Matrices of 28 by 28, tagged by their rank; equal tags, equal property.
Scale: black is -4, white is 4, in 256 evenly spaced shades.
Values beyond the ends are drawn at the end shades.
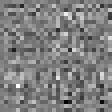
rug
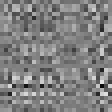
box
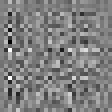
box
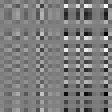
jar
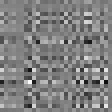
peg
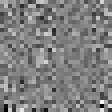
rug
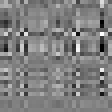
peg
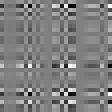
jar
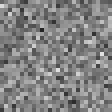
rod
